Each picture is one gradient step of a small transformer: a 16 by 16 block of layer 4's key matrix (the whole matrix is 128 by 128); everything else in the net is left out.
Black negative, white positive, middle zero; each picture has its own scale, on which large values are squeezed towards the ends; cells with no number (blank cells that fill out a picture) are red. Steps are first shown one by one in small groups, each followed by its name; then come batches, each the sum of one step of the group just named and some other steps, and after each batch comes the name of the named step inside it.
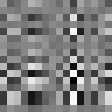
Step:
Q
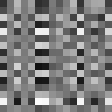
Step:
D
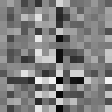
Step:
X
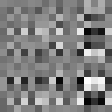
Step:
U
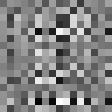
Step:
X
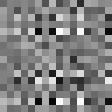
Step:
X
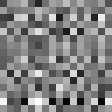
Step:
Q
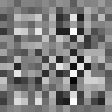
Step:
U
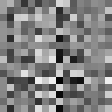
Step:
X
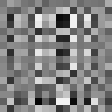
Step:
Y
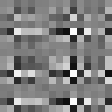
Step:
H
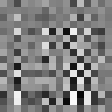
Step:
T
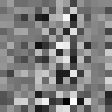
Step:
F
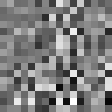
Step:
F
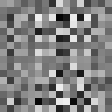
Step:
Y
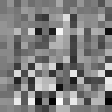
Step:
F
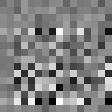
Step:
T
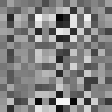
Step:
Y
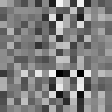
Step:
F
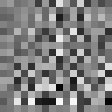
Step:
T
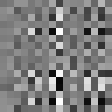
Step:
H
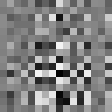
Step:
F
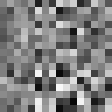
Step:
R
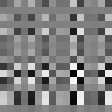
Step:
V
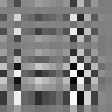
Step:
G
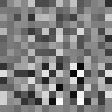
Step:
V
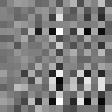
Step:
R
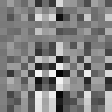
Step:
R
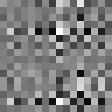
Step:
G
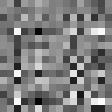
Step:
G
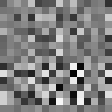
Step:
V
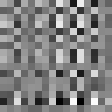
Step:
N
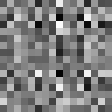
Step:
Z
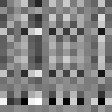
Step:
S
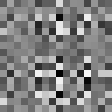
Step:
Z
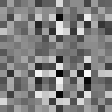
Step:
Z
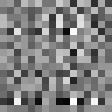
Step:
N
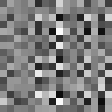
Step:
Z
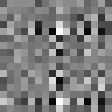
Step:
Z
